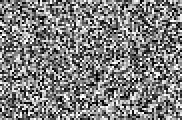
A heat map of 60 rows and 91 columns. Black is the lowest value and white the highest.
Fine speckle covers the field. There is no seam. Overall the values sit about 50% of the way up the scale. Neither half mirrors the other. There are no regular stripes. No row or column stands out. The histogram is flat.
